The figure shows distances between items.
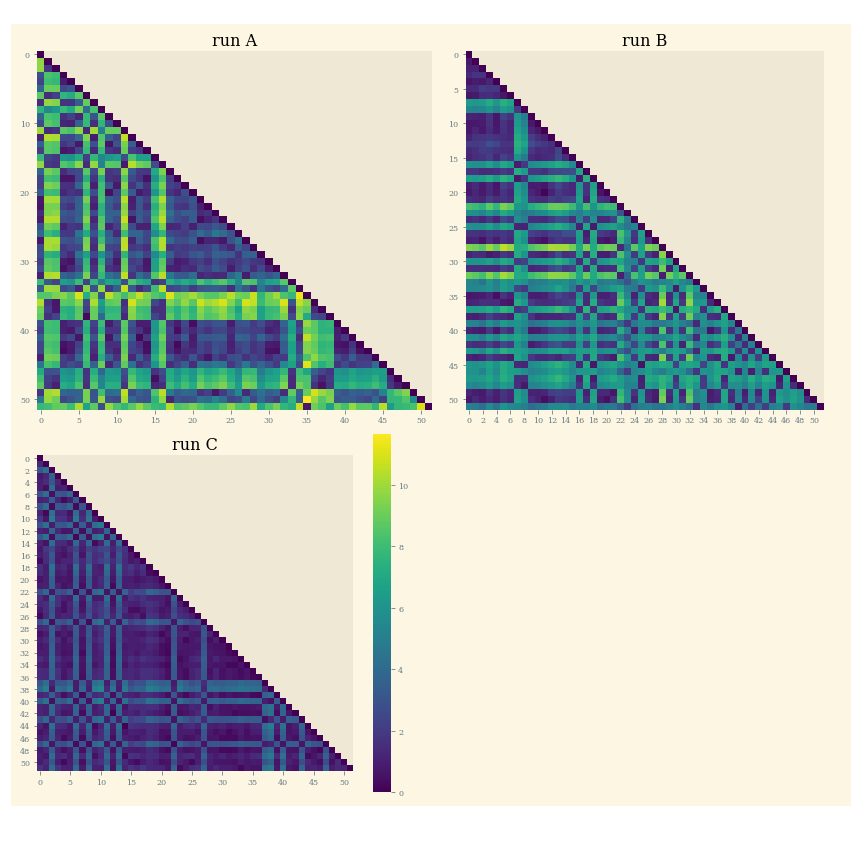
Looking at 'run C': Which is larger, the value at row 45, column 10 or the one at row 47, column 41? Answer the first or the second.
the second
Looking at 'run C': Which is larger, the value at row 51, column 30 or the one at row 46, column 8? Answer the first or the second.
the second
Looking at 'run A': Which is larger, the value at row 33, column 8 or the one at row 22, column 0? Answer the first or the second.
the first
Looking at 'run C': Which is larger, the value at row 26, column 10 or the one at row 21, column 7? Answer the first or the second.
the first
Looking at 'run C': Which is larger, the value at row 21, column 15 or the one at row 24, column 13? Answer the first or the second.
the second
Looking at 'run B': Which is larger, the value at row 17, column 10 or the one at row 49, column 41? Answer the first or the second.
the second
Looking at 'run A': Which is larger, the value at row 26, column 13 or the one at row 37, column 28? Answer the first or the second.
the second
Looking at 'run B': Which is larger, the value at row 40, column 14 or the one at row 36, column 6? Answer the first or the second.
the first
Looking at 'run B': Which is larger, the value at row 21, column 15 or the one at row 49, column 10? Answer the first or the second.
the first
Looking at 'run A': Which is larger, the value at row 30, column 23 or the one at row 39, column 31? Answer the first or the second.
the first
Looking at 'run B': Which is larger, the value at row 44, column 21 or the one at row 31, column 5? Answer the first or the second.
the second
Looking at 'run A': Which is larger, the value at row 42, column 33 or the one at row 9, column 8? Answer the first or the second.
the second
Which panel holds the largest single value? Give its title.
run A
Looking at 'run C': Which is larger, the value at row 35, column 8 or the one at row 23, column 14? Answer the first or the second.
the first
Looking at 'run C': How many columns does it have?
52
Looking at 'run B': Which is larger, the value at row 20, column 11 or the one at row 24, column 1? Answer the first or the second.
the second
